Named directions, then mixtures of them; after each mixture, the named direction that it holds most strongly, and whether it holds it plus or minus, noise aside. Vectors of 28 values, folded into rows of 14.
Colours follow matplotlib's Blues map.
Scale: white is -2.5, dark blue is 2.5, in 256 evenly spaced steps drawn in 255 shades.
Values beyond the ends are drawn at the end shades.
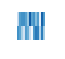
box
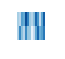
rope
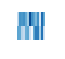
box, plus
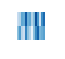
rope, plus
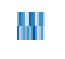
rope, minus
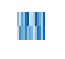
rope, plus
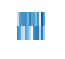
box, plus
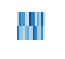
box, plus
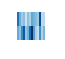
box, minus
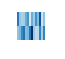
box, minus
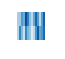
rope, plus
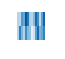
rope, plus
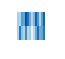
rope, plus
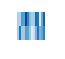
rope, plus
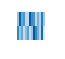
box, plus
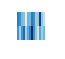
rope, minus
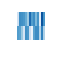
box, plus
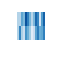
rope, plus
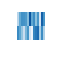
box, plus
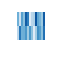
rope, plus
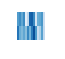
rope, minus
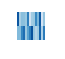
box, minus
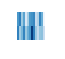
rope, minus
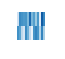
box, plus
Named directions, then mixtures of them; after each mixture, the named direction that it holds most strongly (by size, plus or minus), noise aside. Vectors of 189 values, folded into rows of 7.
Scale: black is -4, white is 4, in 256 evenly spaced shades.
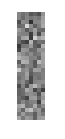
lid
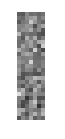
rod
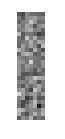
rod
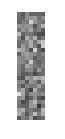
rod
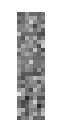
rod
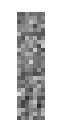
rod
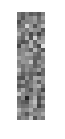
rod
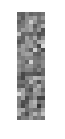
rod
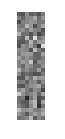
rod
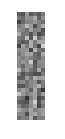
rod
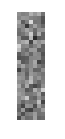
lid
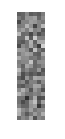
rod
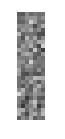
rod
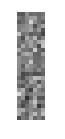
rod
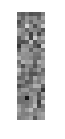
lid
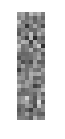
lid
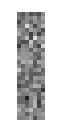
lid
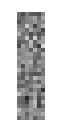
rod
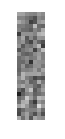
rod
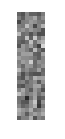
rod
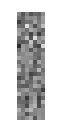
lid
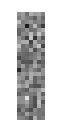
lid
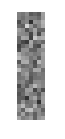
lid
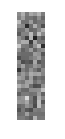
lid
